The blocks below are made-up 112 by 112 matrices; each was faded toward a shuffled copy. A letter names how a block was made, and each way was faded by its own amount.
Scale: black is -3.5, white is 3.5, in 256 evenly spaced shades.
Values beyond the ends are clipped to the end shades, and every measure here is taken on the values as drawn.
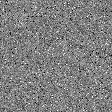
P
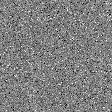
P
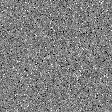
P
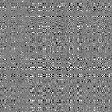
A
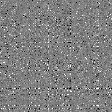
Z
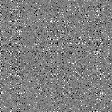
Z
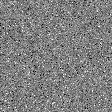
P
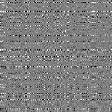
A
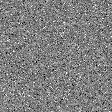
P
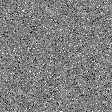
P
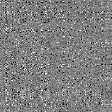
Z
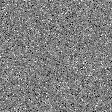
P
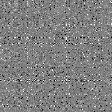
Z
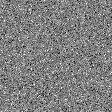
P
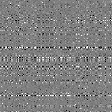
A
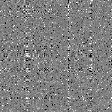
Z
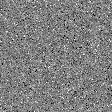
P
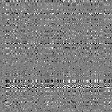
A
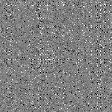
Z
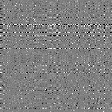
A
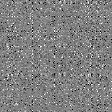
Z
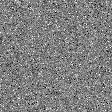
P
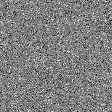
P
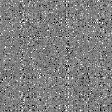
Z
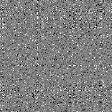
Z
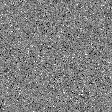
P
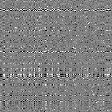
A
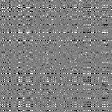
A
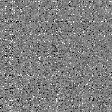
Z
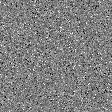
P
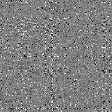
Z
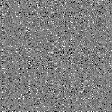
Z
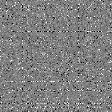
Z
